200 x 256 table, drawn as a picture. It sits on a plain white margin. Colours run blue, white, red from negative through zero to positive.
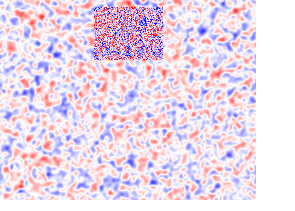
The halves do not mirror each other. The field is mottled with small blotches. Values change most from cell to cell in the top middle. There is no overall slope. In the top middle lies a patch that is rougher than the rest.
